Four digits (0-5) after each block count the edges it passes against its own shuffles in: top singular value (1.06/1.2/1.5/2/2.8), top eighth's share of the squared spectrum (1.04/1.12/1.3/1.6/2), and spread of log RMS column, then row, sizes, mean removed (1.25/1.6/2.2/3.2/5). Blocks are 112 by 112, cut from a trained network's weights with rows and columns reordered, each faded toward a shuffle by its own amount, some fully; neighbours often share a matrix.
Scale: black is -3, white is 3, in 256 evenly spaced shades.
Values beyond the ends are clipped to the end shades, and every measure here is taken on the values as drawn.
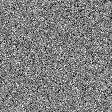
0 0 0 0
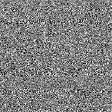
2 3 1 3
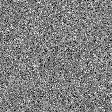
0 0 0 0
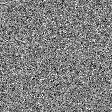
0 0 0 0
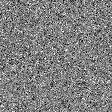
0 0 0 0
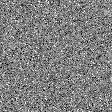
0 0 0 0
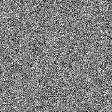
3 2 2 0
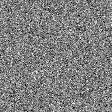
1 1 0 0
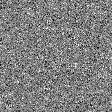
0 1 1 0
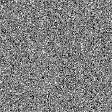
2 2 2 0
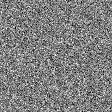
1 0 0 0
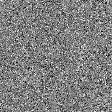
1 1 1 0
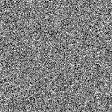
3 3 1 1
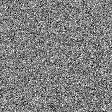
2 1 0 0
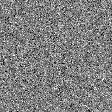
1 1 1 0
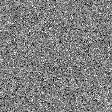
1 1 1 0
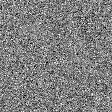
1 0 0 0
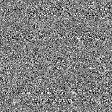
2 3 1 3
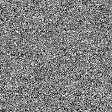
2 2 0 2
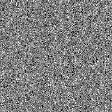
3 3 3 0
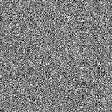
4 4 2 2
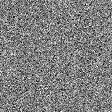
2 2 0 0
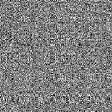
4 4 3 3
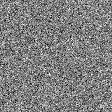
1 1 0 0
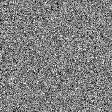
2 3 1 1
